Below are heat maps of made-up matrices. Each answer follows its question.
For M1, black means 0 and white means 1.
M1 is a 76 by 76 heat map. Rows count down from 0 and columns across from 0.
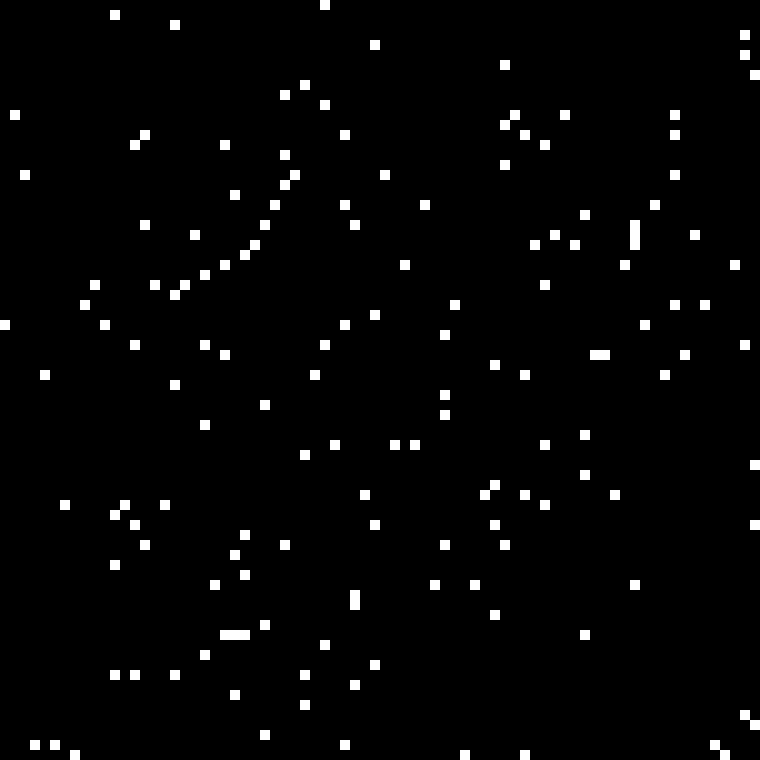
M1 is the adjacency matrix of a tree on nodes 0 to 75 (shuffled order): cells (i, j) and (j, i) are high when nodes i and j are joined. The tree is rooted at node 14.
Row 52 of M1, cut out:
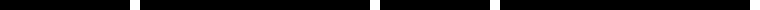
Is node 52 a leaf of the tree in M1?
no
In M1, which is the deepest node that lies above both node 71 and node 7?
13
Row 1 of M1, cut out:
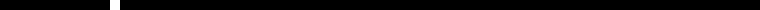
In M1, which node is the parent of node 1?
11
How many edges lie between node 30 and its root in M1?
3
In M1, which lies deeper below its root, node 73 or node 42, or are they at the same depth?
node 42
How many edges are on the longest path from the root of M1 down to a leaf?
4
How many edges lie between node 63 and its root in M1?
2
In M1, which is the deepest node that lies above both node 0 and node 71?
34
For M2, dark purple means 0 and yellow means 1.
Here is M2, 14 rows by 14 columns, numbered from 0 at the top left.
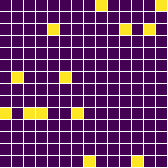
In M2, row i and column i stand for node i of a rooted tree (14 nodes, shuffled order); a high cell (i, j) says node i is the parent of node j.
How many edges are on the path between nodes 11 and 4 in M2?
5
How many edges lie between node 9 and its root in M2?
0
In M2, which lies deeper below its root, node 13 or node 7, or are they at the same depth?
node 7
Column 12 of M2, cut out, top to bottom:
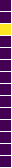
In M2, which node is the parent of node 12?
2
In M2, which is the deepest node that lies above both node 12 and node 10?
2
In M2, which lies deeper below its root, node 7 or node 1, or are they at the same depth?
node 7
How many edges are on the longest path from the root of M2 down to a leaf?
3
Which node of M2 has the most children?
9
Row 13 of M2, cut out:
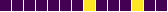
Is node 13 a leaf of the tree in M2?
no
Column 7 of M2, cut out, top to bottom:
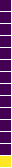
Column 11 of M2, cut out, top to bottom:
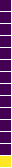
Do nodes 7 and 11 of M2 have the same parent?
yes
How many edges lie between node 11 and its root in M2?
3
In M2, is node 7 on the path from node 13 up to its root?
no
